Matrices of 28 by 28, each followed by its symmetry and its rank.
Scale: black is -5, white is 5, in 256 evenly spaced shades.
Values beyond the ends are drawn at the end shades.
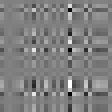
neither, rank one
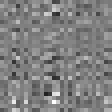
neither, rank three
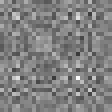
symmetric, rank three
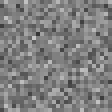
antisymmetric, full rank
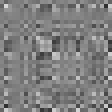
symmetric, rank two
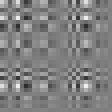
symmetric, rank one
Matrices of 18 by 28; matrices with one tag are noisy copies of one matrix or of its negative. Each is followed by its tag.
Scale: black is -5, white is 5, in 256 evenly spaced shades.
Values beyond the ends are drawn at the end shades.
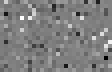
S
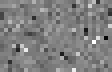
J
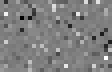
S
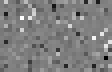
S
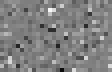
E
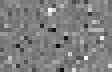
E
